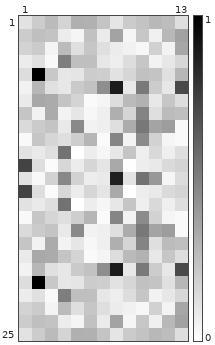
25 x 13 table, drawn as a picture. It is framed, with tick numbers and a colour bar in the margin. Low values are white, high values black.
Histogram: skewed, a long tail of high values. Average level on the scale: 20%. Seam: none. Odd rows or columns: none. Grain: fine. Slope: none. Mirror symmetry: top to bottom.
